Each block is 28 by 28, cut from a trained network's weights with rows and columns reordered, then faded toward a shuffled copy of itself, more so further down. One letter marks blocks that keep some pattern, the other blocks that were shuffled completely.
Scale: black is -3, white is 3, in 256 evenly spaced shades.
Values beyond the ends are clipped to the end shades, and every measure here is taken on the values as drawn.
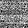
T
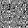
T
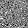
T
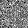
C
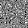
T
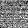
T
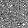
T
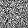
C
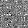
T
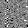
T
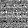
T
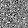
C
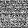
T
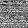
T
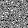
C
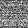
T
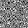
T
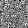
C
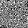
T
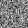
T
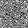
C
